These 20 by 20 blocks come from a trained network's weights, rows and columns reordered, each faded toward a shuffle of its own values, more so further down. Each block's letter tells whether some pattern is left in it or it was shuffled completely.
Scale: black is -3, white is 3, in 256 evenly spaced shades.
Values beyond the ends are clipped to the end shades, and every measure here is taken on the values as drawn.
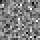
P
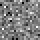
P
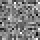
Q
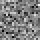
P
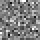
P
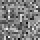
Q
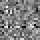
Q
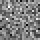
P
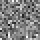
P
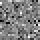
P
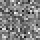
Q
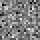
P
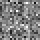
Q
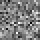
Q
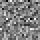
Q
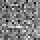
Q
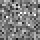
P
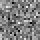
P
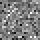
P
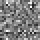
Q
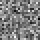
Q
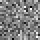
P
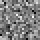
P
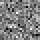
P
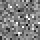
P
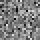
P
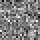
P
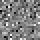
P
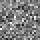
Q
